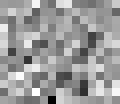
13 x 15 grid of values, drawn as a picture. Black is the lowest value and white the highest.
Mirror symmetry: none. Calmest part: top right. Ninth with the lowest average: bottom middle. Slope: none. Grain: fine.
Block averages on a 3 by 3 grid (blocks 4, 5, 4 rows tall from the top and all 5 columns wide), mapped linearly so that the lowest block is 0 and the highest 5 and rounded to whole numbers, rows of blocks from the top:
4 4 3
4 3 3
5 0 4
